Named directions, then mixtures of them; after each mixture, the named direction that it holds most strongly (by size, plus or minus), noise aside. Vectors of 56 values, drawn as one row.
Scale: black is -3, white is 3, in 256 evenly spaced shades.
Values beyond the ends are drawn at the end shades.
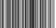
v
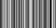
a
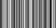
a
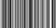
a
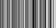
v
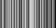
v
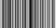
a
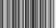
v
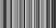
v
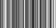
v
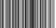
v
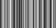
a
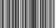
v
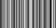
a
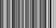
v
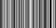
a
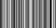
a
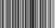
v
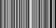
a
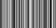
a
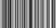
a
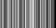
v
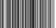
v
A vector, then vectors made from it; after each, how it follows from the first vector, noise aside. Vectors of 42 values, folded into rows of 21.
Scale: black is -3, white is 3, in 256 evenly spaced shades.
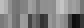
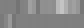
partly zeroed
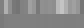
partly zeroed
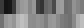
reversed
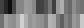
reversed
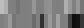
partly zeroed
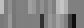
partly zeroed
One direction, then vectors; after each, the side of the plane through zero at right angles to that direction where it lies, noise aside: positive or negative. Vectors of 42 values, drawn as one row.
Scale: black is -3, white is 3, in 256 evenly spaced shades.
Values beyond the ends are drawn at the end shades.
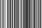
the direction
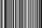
negative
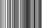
positive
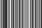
negative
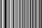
negative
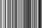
positive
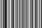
negative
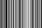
negative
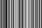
negative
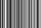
positive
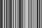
negative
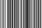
positive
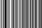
negative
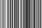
positive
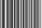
positive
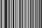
negative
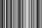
negative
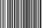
positive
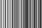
positive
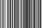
positive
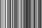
positive
